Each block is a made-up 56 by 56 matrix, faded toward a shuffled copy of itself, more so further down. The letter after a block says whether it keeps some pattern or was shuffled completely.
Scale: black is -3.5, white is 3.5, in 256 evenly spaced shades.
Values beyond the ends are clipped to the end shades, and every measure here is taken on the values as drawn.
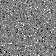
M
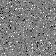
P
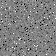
M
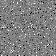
P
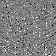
P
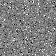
M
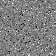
M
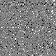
P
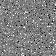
M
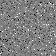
M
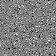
P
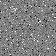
M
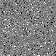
P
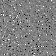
P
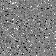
P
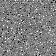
M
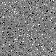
P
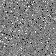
M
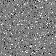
M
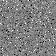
M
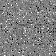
P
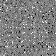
P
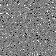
P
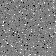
M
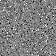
M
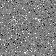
M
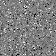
P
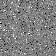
M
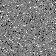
M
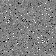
M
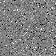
P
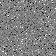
M
